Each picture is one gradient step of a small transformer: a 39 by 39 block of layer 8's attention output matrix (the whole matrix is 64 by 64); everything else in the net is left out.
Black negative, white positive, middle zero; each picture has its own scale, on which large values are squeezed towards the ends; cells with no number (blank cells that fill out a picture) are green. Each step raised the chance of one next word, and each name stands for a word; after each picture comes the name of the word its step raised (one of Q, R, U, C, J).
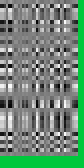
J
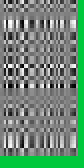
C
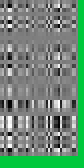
J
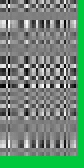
C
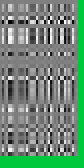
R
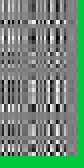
R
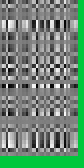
C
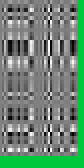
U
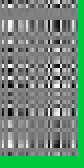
C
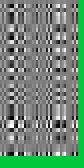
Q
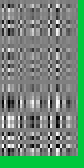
J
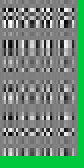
U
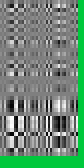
J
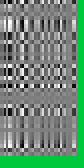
C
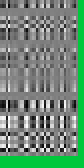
J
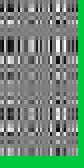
U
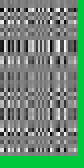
U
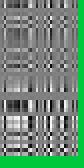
J
